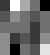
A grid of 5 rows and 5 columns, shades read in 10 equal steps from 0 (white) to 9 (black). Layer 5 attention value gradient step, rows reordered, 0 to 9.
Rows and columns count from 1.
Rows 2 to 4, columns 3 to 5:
5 6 5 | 5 7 5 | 6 7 4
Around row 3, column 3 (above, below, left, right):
5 6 5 7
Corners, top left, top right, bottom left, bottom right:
7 9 4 1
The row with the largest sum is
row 4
